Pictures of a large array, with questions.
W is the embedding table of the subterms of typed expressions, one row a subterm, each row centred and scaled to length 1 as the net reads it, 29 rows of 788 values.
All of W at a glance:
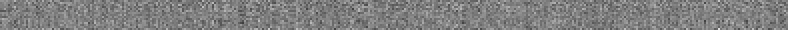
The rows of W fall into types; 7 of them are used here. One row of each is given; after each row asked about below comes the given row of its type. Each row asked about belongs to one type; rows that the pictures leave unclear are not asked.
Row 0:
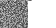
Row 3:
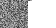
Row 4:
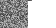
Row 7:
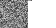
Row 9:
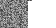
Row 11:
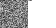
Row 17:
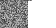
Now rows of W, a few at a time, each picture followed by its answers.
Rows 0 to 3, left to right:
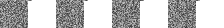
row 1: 11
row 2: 17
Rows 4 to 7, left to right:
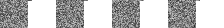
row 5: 4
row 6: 0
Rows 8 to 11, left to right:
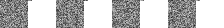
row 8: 7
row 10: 7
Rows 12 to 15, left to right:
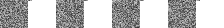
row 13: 3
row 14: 0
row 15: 7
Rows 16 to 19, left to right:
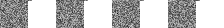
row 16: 9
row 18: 0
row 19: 4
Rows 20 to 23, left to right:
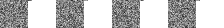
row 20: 17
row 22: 11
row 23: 7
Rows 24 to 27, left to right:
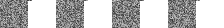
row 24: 9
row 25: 3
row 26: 4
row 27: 17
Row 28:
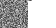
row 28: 11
